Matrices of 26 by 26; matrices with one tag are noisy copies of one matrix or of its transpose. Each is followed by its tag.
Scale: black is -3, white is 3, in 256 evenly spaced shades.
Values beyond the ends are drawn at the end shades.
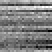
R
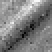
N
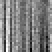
R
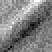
N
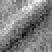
N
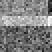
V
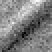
N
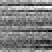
R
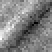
N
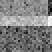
V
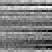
R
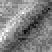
N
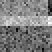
V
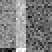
V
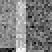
V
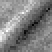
N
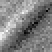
N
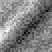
N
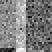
V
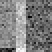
V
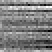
R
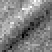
N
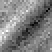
N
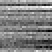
R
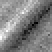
N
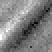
N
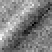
N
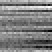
R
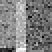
V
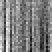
R
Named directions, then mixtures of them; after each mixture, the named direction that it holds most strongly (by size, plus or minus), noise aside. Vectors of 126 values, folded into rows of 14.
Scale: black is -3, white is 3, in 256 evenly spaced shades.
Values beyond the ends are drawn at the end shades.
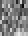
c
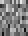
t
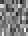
t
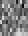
c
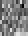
c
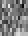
c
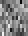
c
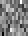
t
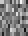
t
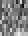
c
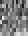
c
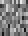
t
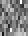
c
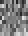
t
